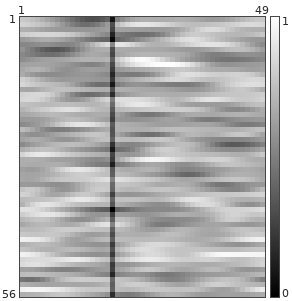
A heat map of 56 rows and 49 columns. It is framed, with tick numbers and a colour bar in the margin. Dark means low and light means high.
Grain: streaks across. Odd lines: column 19. Average level on the scale: 70%. Mirror symmetry: none.
